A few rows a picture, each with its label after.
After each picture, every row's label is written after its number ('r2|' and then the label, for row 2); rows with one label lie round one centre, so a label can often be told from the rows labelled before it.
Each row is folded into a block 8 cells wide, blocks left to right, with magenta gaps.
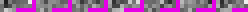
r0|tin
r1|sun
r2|sun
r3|tin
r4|sun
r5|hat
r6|tin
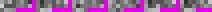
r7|hat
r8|tin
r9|hat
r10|sun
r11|tin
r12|tin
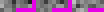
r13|hat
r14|sun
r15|hat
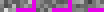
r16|tin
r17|sun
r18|hat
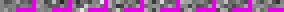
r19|sun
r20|sun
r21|tin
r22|hat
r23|sun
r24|hat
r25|hat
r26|sun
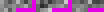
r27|sun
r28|tin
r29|sun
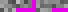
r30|sun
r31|hat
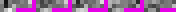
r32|tin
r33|tin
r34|tin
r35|hat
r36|hat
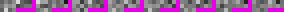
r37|sun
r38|hat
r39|sun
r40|sun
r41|sun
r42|sun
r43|hat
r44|sun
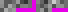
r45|sun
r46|sun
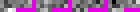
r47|tin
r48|hat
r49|sun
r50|tin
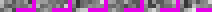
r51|hat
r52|hat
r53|tin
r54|sun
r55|tin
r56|tin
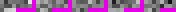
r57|tin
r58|hat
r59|sun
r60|tin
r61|sun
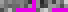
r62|hat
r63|tin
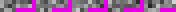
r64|hat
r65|sun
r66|sun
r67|hat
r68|tin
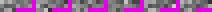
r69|hat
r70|hat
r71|sun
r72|sun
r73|hat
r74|hat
